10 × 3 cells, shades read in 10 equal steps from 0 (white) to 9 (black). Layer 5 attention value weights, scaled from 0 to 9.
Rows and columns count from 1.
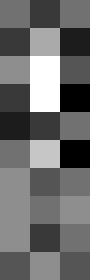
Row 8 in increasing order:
4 4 5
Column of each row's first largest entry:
2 3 3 3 1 3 2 2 2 1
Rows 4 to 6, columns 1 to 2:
7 0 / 8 7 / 5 2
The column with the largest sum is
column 3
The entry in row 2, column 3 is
8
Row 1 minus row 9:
1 0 0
